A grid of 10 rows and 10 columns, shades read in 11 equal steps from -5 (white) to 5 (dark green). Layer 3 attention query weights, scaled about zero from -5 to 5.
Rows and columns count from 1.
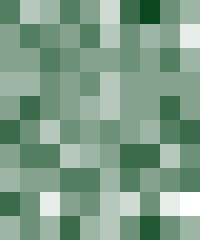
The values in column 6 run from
-3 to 1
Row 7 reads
0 2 2 -2 -1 0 3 3 -2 1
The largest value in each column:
3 3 2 3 2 1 3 5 3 3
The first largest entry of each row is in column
8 2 3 3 2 1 7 4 1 8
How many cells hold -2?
9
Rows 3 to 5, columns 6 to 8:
0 1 0 / -2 0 0 / -2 0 0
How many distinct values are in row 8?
4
